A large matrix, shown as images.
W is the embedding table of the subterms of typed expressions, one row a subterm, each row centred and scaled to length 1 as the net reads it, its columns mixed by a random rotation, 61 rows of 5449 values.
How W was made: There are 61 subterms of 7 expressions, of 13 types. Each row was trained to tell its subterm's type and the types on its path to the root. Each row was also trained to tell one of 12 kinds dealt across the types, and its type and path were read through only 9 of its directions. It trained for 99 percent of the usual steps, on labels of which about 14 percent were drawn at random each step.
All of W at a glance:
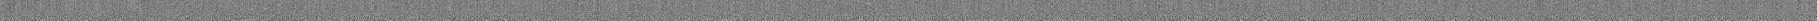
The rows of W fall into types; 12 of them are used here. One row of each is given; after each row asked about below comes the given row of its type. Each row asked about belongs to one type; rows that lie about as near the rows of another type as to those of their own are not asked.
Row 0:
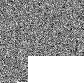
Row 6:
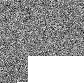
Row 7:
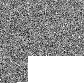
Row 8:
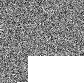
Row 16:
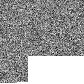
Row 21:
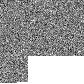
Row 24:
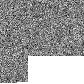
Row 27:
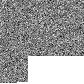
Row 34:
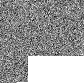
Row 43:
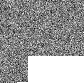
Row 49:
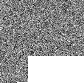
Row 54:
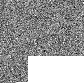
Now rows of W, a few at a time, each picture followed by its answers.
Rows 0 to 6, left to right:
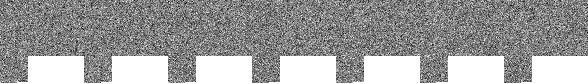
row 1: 24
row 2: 43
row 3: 7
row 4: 21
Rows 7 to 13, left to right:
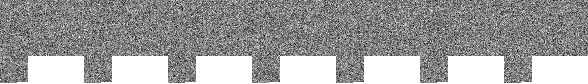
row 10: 43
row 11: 34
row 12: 8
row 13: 27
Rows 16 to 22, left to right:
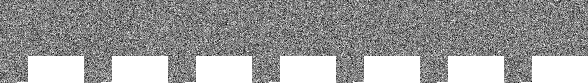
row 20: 49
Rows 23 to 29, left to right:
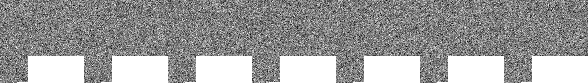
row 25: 0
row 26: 54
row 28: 27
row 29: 24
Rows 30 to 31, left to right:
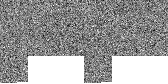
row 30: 0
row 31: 49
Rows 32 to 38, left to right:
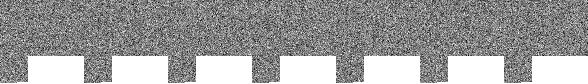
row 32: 16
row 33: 7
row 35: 7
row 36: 34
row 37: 54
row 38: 8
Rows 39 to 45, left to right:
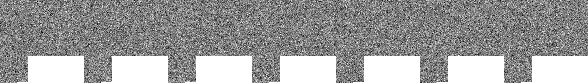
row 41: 16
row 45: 7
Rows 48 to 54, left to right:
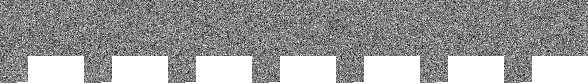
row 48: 21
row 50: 8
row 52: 34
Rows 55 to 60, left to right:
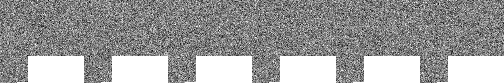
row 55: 54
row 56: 34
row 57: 16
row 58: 24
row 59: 16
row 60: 49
